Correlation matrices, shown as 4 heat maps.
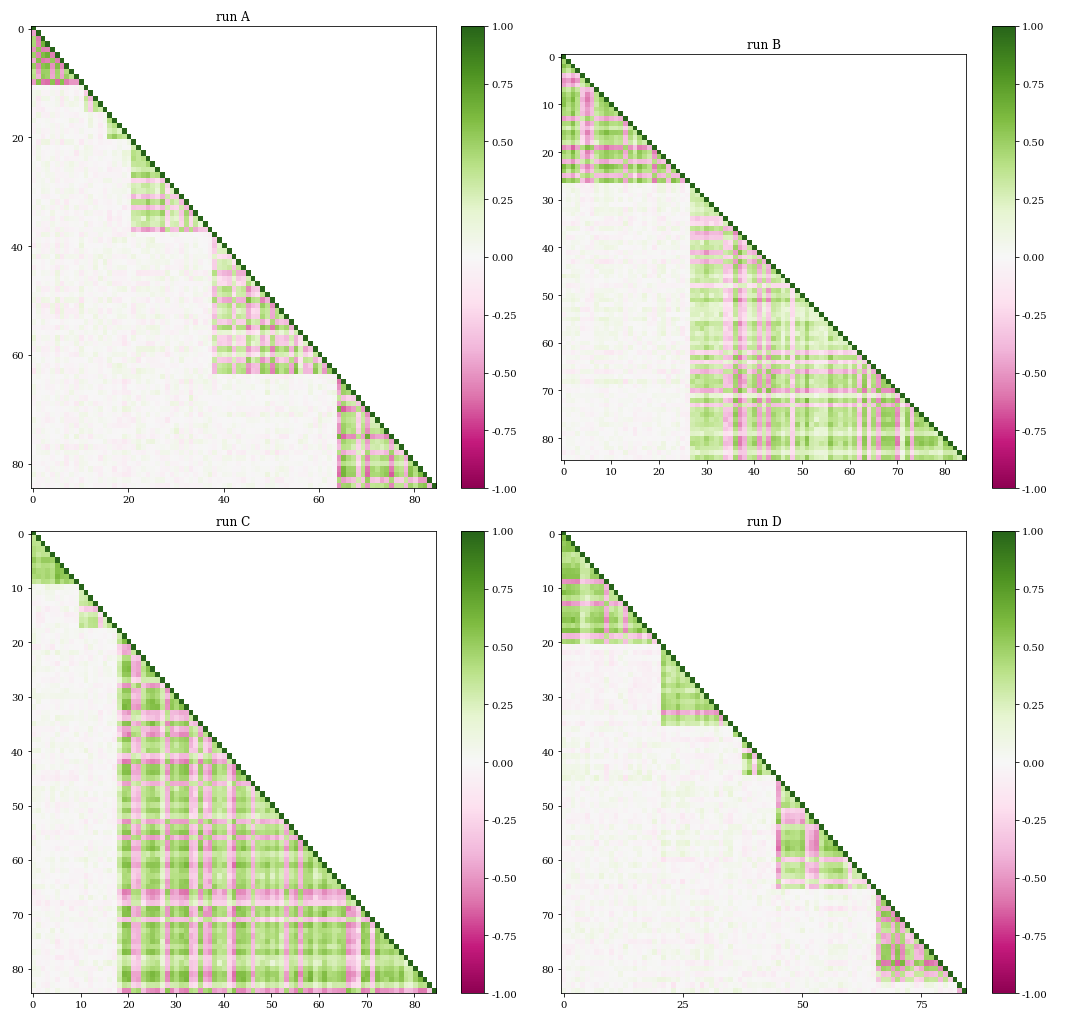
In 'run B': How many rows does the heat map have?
85
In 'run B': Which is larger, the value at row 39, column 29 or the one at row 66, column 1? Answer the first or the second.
the first
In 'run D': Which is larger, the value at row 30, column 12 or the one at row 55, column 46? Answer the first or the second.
the second
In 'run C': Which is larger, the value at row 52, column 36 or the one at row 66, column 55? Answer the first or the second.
the first
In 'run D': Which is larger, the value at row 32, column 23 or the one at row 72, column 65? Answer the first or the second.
the first
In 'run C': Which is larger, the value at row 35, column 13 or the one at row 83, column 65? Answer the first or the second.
the second
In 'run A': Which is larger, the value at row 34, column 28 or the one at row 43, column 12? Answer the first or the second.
the second
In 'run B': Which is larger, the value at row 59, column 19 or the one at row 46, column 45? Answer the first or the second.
the second
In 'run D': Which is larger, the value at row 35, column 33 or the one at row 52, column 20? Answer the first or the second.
the second
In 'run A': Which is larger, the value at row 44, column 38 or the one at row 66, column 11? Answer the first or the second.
the second
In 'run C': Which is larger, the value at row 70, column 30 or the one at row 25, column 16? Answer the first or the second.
the first
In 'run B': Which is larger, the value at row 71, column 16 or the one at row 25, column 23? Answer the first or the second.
the first
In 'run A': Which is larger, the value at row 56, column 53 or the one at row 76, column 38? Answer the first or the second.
the first
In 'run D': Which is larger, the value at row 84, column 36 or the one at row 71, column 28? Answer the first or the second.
the first
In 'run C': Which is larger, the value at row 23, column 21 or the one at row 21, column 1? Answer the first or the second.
the second
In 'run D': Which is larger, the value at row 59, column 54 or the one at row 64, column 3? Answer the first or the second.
the first
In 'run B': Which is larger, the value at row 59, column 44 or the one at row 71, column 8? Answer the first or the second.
the first
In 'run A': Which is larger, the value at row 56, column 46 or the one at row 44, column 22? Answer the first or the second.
the second
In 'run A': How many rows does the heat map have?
85
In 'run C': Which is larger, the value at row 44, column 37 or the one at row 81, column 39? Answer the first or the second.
the second
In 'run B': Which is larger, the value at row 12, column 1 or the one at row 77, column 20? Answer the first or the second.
the first
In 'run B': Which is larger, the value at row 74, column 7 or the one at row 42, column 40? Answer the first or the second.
the second
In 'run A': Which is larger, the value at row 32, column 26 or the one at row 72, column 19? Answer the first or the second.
the first
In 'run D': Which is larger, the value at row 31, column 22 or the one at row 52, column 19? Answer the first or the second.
the first
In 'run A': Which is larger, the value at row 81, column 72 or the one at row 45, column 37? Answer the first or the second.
the first
